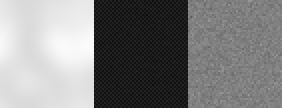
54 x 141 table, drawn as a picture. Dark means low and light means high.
It is made of 1 by 3 panels. Panel 1,1: very high, smooth, faint in contrast. Panel 1,2: very low, checkered, faint in contrast. Panel 1,3: middling, fine-grained, faint in contrast.
